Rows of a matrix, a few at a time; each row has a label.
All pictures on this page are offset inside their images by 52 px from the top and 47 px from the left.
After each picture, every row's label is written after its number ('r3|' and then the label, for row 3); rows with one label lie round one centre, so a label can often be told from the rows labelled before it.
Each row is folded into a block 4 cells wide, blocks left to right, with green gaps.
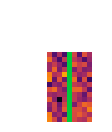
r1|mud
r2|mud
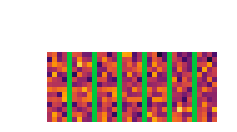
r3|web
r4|web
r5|web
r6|web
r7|web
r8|mud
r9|mud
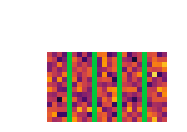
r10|mud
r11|mud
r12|web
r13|mud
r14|web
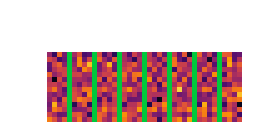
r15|mud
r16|web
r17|mud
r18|mud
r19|mud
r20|mud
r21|mud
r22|web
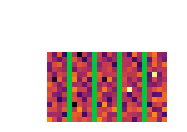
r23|mud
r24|mud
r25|mud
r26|mud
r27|web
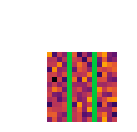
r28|mud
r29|mud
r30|web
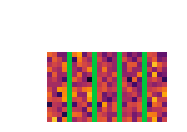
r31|web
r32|web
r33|mud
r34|mud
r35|web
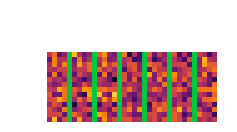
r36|web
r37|web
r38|web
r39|mud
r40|mud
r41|mud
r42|web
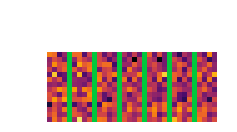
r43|web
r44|web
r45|mud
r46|mud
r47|mud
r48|mud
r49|mud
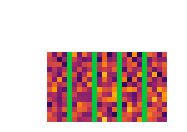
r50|mud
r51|mud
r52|web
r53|mud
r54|web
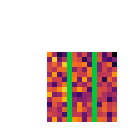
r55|web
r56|mud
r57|mud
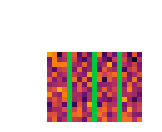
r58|web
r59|mud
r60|mud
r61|mud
